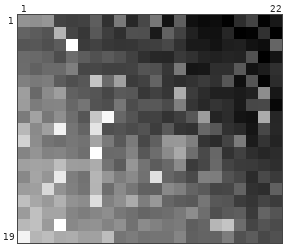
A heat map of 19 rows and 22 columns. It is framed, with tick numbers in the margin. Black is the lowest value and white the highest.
The halves do not mirror each other. No regular stripes run through it. Fine speckle covers the field. The top right is the ninth with the lowest average. The bottom left is the ninth with the highest average. The field climbs toward the bottom left.
